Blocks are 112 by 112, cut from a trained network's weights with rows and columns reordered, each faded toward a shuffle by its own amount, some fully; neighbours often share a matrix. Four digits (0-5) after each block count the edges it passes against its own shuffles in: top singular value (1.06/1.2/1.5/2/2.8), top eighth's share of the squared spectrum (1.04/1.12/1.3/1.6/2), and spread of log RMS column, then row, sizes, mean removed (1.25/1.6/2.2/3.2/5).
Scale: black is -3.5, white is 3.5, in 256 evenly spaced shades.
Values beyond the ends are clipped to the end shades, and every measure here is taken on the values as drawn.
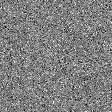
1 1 0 0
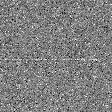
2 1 0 0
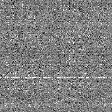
3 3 3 2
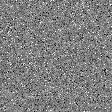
0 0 0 0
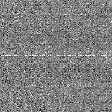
3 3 3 2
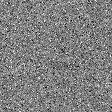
0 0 0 0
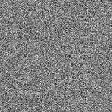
3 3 1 0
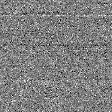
2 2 2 1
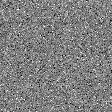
0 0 0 0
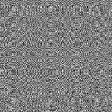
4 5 3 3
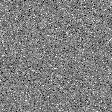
0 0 0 0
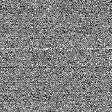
3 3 3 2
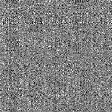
3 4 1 3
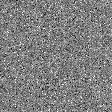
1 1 0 0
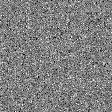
1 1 0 0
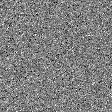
0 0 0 0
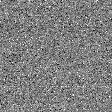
1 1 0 0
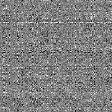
3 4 4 2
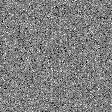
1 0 0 0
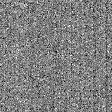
2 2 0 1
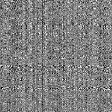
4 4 2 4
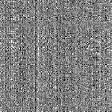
4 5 2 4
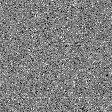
0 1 0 0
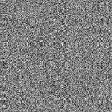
4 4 2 1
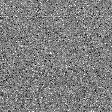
2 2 1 0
